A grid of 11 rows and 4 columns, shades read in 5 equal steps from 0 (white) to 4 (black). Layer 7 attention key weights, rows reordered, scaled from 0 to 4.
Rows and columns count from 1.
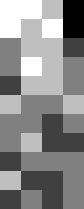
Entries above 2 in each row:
1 1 1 0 1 0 1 2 1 2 2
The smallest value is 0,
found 5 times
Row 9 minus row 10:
2 -1 -1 0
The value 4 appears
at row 1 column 4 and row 2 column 4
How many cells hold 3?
10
